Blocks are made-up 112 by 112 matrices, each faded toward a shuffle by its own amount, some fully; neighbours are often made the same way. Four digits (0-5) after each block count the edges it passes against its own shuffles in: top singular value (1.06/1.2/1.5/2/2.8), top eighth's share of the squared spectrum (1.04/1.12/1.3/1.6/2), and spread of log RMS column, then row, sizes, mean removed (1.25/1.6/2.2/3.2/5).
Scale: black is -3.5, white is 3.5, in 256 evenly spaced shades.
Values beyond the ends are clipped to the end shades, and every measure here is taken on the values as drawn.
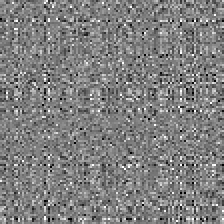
5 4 3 3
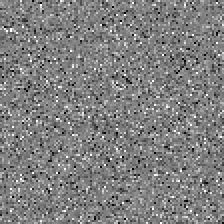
2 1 0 0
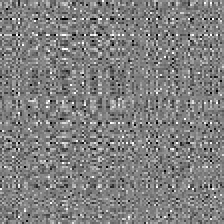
5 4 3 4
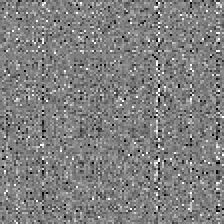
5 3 3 2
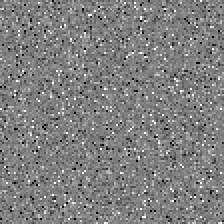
1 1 0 0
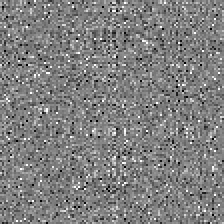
4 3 2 1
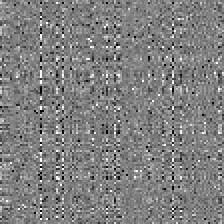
5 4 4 3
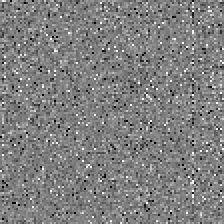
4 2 1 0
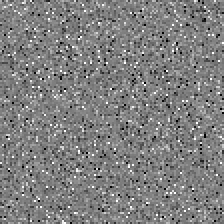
2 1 0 0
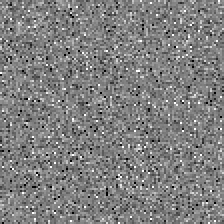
2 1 0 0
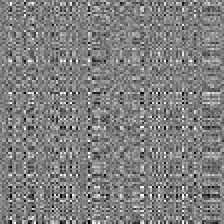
5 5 4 4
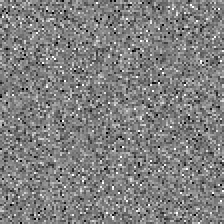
2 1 0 0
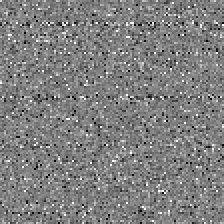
1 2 0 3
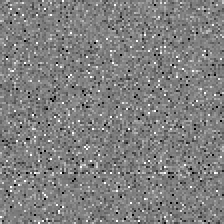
1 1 0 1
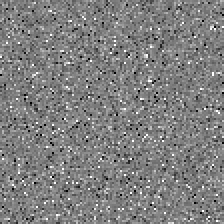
0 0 0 0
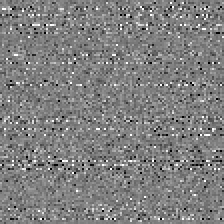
2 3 0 4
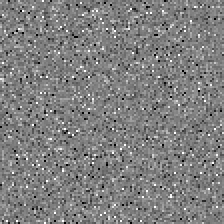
0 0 0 0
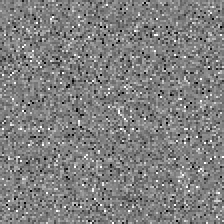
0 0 0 1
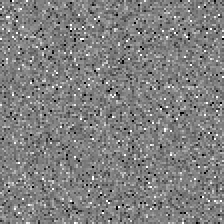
0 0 0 0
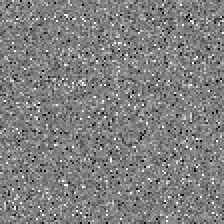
0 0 0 1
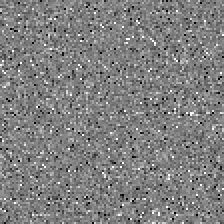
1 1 0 1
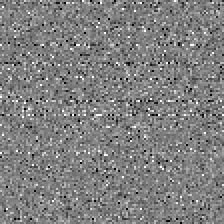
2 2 0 3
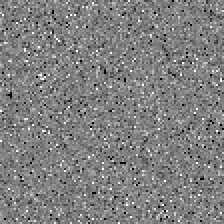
0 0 0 0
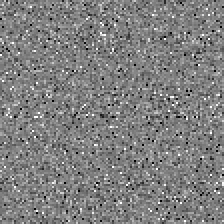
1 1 0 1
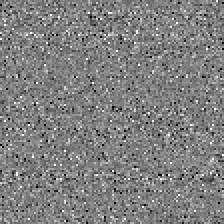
1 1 0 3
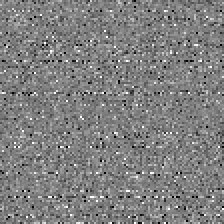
2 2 0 4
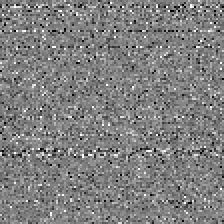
2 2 0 3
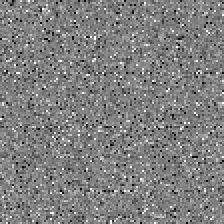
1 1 0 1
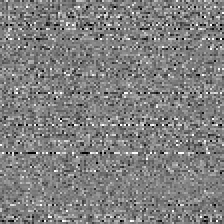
2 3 0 4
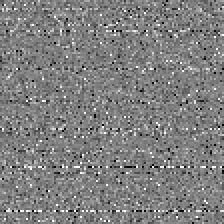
2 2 0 3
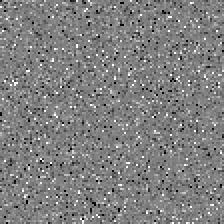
0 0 0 0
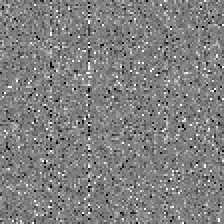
4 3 2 0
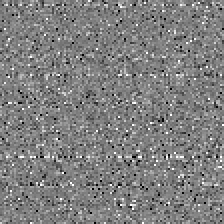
4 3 1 2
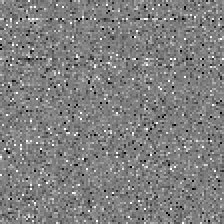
3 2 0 1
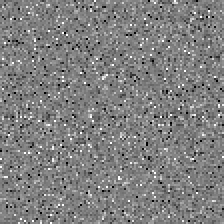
2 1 0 0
